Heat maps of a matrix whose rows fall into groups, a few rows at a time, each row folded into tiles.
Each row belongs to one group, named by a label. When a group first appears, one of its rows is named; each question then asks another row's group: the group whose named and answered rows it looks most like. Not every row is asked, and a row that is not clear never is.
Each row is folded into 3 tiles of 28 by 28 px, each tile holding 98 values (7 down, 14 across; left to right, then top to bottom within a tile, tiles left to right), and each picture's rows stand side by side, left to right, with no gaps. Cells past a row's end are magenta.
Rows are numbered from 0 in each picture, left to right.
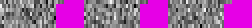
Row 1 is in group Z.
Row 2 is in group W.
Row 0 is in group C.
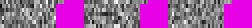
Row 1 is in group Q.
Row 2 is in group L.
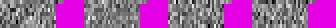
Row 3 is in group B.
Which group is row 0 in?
Z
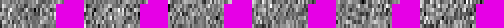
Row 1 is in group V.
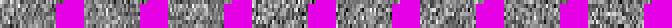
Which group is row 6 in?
Z
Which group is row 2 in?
B
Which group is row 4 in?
V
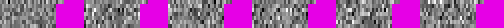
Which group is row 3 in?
V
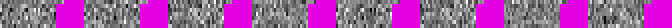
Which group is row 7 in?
W
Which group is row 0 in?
V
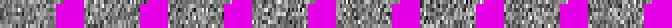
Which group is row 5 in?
L
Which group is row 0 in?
Q
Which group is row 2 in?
V
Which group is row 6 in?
V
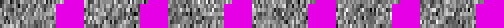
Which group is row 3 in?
C
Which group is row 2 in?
Q
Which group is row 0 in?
L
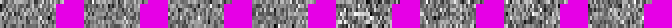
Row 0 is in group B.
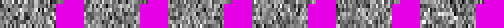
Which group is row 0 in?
W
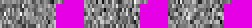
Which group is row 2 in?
W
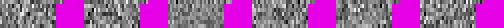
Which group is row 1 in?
Q
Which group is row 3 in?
C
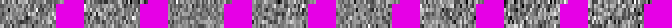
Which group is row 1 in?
B
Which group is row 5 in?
C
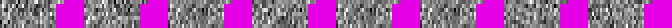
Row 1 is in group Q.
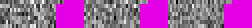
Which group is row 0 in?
Q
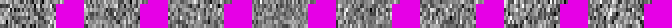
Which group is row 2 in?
Z
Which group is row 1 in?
C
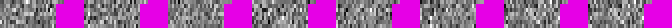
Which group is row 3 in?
Z
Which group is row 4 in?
V
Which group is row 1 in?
L
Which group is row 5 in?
L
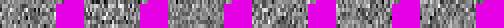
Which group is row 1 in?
B
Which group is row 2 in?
B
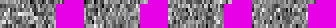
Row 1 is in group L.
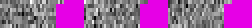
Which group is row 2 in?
L
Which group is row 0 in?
Q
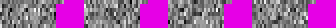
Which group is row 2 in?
Z
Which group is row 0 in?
V
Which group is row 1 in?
C
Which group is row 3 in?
W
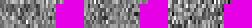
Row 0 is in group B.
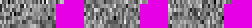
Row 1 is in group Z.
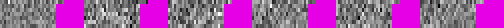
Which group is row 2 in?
L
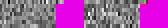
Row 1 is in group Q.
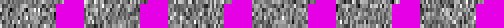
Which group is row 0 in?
V
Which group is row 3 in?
Z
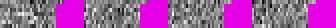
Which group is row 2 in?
L
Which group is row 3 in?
L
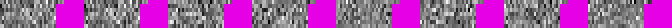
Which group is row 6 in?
C
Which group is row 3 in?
Z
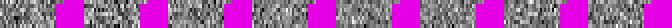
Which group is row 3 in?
V
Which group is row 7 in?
W
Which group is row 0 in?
W
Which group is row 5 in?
W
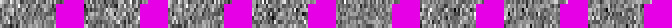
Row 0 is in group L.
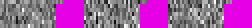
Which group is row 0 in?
W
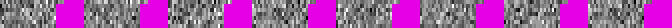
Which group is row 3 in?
C
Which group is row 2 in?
L
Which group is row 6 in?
Z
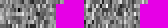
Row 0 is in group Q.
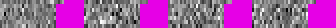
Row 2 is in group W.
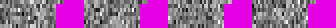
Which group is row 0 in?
Q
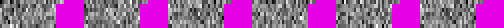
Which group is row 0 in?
L
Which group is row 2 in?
C
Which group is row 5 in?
C
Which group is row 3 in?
B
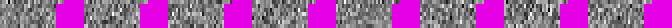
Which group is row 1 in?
W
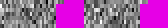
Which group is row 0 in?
C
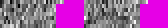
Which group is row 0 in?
L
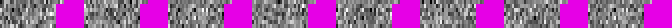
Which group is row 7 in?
V
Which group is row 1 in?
C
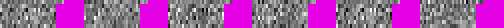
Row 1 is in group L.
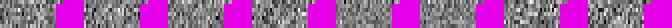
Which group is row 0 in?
Q
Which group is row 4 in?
B
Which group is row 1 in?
V
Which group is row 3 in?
L
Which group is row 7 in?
Z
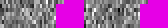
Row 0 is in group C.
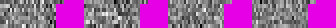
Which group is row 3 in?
B
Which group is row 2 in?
W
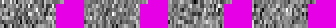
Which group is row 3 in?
V
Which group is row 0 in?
W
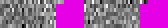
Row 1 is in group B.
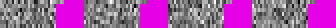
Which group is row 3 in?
C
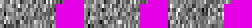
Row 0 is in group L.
